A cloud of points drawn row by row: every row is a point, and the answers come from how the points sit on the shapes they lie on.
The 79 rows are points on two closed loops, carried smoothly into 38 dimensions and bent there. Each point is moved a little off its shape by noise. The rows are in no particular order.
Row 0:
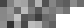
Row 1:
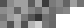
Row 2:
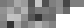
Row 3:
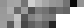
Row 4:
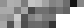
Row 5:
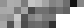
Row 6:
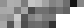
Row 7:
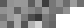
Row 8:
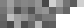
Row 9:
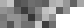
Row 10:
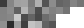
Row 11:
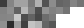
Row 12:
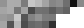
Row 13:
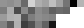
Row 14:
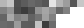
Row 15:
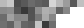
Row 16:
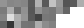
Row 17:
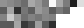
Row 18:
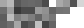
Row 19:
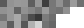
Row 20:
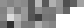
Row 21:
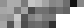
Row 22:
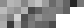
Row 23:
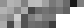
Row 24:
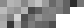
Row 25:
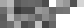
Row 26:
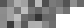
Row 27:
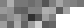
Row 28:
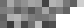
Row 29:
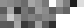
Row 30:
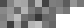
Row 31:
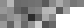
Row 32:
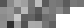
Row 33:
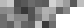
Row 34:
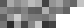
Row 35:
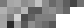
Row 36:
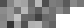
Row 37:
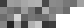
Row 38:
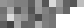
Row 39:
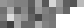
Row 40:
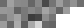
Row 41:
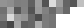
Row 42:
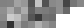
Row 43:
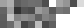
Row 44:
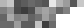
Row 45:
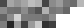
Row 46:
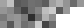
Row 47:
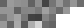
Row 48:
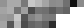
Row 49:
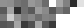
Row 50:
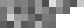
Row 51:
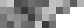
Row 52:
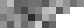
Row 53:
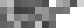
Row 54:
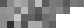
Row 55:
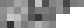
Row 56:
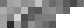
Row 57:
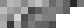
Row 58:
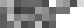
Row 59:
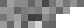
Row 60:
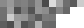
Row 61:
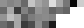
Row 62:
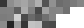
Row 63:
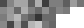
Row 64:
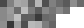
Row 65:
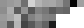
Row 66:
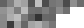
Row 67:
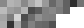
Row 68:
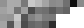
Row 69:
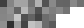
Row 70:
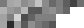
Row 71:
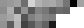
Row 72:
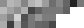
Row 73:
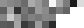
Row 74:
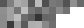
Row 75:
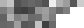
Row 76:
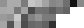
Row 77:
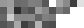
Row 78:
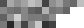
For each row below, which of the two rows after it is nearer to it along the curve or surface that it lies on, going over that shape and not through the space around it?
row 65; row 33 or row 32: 32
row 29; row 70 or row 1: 70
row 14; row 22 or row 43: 43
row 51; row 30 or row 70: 30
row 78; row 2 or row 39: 39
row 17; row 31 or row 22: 22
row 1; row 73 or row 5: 5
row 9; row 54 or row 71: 54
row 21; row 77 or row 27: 77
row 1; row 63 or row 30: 63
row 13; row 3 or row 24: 3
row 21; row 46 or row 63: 63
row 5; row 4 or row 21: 21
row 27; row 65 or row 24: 24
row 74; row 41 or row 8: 41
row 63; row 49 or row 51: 51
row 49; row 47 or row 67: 67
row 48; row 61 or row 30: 61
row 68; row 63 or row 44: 63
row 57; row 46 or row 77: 77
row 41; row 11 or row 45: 45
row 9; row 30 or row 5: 30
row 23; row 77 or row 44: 77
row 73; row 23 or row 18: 18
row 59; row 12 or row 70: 70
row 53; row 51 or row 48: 51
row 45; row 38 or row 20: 38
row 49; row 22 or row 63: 22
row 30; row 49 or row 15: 15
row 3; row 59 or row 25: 25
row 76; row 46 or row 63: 63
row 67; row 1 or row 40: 1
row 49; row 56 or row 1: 56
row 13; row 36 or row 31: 36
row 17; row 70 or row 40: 70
